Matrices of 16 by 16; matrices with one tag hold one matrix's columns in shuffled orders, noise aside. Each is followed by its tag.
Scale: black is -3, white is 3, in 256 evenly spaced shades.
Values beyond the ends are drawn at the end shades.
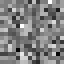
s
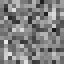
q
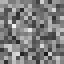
s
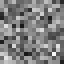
s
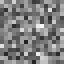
s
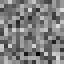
s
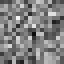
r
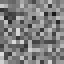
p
